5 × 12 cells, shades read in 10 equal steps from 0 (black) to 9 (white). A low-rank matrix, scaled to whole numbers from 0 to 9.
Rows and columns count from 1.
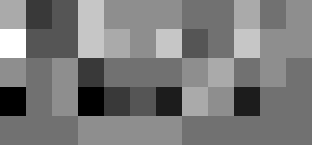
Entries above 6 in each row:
1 4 0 0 0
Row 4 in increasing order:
0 0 1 1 2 3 4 4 4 5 5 6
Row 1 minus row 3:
1 -2 -2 5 1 1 1 -1 -2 2 -1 1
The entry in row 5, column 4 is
5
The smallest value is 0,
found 2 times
